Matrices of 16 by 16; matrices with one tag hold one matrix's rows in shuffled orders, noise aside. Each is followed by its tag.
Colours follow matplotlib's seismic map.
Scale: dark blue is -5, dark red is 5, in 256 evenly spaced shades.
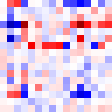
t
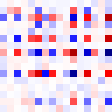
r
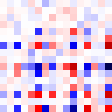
r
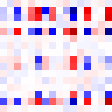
r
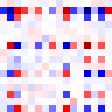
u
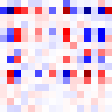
u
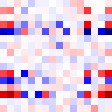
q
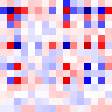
u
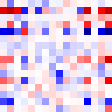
q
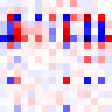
u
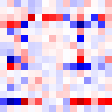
t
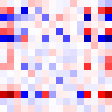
q
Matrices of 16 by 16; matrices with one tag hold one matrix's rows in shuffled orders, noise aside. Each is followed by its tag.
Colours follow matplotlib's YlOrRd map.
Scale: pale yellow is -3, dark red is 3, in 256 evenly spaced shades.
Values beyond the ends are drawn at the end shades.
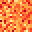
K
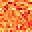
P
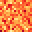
K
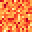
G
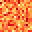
G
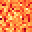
K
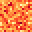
P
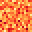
G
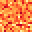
P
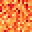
G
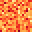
G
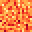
G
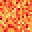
G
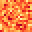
P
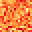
P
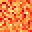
K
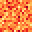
G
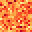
P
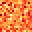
K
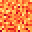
G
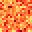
P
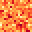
P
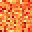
K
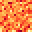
P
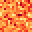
P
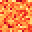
P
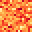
P
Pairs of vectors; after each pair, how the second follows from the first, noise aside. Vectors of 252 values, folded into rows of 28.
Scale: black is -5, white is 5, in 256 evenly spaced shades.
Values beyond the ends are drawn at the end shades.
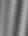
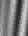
scaled up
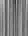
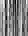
scaled up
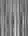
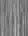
shrunk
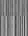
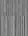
shrunk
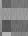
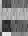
scaled up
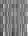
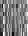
scaled up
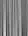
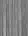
shrunk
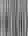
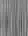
shrunk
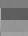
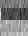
scaled up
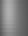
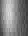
scaled up
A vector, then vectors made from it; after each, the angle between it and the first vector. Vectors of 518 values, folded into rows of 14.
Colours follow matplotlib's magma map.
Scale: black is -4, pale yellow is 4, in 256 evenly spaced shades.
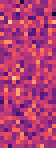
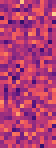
nearly opposite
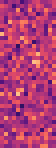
partly aligned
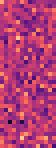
orthogonal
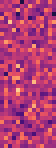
nearly parallel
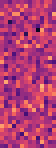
partly opposed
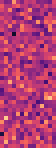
orthogonal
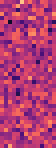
nearly opposite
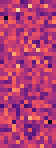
partly aligned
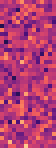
partly opposed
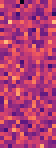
nearly parallel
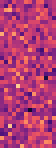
orthogonal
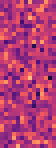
partly opposed
